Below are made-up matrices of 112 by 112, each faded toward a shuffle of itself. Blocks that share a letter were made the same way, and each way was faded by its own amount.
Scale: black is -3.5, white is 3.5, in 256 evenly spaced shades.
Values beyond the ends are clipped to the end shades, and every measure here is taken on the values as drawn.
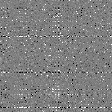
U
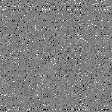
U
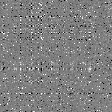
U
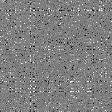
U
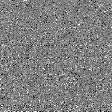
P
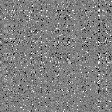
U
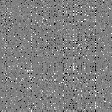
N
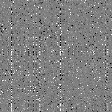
N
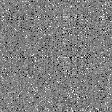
P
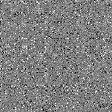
P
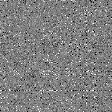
P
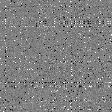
U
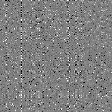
N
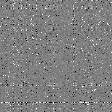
U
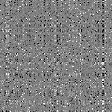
N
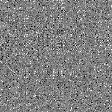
P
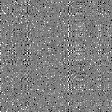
N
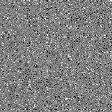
P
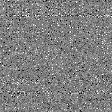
P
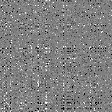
U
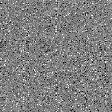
P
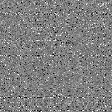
P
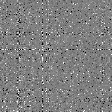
U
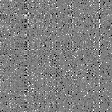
N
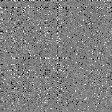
U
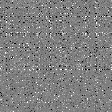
U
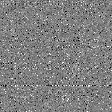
P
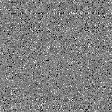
P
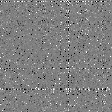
U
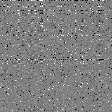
U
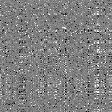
N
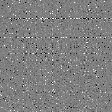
U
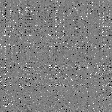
U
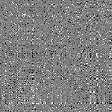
N
